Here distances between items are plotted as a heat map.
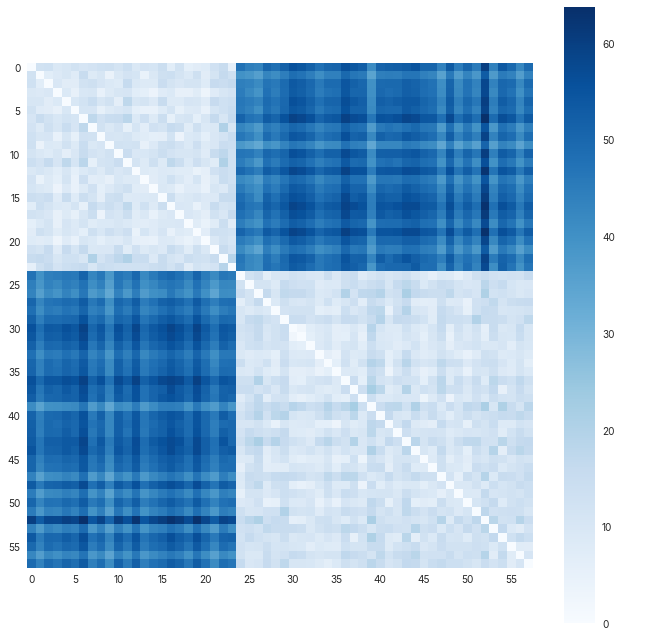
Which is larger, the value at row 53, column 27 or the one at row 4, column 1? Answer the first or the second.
the first
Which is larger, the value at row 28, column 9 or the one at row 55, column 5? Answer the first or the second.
the second
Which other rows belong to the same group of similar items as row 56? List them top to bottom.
24, 25, 26, 27, 28, 29, 30, 31, 32, 33, 34, 35, 36, 37, 38, 39, 40, 41, 42, 43, 44, 45, 46, 47, 48, 49, 50, 51, 52, 53, 54, 55, 57
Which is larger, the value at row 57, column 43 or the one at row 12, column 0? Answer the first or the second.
the first
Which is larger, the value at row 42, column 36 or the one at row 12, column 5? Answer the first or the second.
the first
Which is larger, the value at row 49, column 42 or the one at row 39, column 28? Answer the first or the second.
the second
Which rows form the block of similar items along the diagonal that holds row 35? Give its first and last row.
24 to 57
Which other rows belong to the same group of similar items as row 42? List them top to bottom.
24, 25, 26, 27, 28, 29, 30, 31, 32, 33, 34, 35, 36, 37, 38, 39, 40, 41, 43, 44, 45, 46, 47, 48, 49, 50, 51, 52, 53, 54, 55, 56, 57
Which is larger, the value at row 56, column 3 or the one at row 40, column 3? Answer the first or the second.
the second
